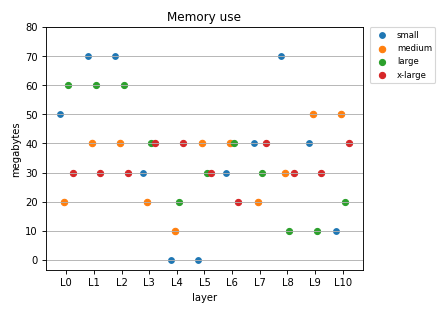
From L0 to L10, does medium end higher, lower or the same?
higher
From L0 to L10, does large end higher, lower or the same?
lower
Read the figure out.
Title: Memory use
x-axis: layer, ticks L0 L1 L2 L3 L4 L5 L6 L7 L8 L9 L10
y-axis: megabytes, ticks 0 10 20 30 40 50 60 70 80
Legend: small, medium, large, x-large
Values:
small: 50 70 70 30 0 0 30 40 70 40 10
medium: 20 40 40 20 10 40 40 20 30 50 50
large: 60 60 60 40 20 30 40 30 10 10 20
x-large: 30 30 30 40 40 30 20 40 30 30 40
